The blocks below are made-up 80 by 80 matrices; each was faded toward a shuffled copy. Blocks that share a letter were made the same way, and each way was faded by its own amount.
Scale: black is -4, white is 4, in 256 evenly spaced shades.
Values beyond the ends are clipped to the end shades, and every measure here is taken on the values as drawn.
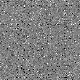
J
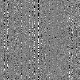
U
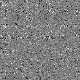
J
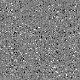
J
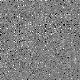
J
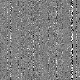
U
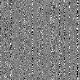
U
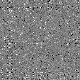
J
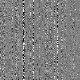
U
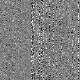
U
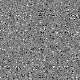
J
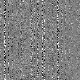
U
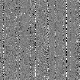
U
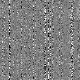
U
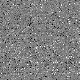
J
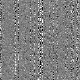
U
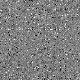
J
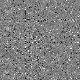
J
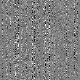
U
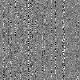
U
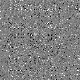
J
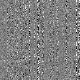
U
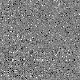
J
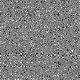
J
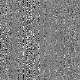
U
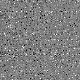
J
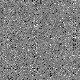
J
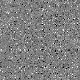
J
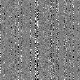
U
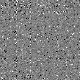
J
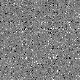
J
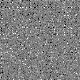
J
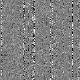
U
